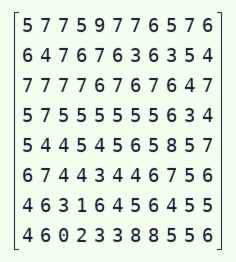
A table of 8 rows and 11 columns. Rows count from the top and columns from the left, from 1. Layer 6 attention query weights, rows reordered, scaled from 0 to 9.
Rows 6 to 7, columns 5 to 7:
3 4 4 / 6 4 5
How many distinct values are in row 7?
5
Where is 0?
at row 8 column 3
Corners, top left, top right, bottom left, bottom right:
5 6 4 6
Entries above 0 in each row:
11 11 11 11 11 11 11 10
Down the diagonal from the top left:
5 4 7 5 4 4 5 8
